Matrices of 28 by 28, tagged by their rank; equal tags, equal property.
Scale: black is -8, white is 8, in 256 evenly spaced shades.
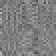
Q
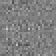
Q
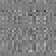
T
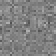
Q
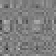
T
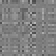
T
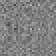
Q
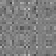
T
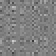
T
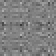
T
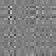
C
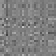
T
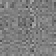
Q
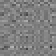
T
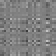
C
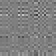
C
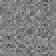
Q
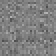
Q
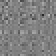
T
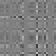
C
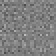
Q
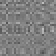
T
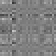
C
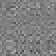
Q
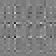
C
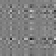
C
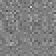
Q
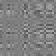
C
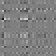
C
